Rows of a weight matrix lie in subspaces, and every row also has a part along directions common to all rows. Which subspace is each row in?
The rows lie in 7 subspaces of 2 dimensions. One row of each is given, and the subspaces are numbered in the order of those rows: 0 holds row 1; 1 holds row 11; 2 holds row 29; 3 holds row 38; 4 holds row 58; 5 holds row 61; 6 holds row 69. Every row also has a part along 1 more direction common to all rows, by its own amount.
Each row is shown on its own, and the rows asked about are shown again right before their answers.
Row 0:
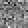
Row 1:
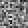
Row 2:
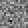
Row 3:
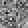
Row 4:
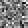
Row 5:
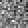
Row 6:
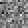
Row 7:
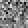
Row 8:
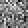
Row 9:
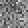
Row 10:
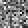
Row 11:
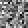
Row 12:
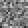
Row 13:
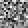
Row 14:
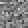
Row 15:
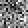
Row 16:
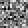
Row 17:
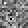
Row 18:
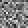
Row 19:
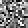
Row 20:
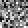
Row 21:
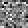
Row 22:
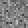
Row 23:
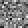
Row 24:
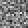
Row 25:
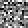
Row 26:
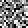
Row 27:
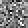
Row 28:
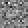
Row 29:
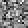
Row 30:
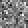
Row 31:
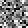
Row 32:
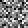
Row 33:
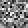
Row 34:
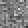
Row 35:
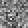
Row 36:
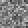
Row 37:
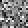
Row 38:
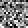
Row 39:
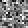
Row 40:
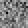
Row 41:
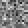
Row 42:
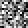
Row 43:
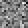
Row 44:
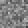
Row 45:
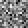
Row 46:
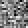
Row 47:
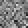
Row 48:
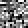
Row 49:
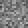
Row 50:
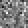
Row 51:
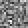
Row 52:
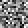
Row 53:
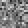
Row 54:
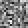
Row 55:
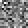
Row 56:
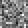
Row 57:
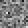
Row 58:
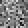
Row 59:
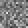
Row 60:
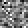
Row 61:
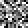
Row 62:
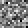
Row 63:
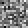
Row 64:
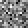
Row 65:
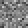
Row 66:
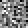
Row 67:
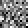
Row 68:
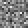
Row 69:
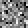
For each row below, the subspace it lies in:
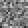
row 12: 3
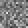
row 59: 3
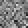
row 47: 3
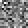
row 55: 3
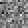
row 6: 1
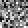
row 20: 3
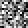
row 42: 1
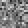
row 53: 2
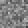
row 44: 2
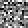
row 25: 4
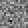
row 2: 0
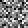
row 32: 5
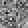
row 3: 6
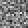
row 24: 0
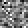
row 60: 3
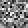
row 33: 0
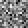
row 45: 4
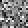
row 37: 3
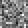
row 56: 6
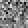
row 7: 6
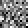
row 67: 3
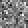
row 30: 6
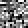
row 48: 1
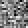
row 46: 1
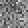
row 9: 4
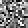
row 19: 4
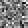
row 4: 5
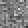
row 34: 1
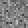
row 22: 6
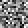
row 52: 5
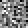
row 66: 1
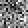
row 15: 4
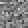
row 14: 1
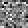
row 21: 5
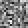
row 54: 0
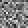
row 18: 3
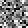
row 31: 3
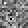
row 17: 6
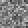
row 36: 2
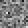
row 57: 2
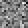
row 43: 5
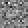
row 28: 2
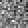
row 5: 1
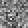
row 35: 6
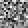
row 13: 6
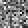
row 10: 0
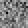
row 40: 6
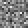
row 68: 0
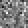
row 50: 6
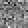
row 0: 4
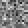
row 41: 2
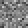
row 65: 5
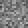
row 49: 5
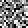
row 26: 3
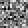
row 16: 0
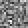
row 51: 0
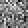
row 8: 4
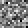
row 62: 2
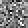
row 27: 4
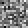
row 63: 0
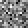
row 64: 4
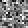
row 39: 2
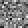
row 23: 5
